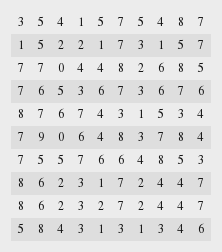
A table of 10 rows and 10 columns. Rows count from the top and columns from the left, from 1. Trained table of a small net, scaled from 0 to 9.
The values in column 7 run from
1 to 5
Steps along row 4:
down down down up up down up up down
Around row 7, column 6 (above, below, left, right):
8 7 6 4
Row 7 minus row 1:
4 0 1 6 1 -1 -1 4 -3 -4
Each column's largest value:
8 9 6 7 6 8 5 8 8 7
